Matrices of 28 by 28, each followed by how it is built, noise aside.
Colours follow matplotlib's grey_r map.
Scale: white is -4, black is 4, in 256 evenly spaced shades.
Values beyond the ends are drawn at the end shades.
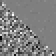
lower triangular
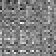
low rank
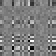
low rank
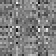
low rank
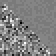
lower triangular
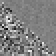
lower triangular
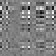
low rank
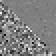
lower triangular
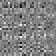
low rank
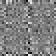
low rank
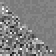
lower triangular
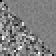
lower triangular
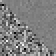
lower triangular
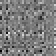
low rank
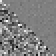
lower triangular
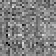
low rank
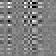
low rank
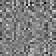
low rank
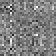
low rank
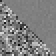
lower triangular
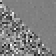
lower triangular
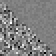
lower triangular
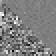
lower triangular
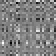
low rank
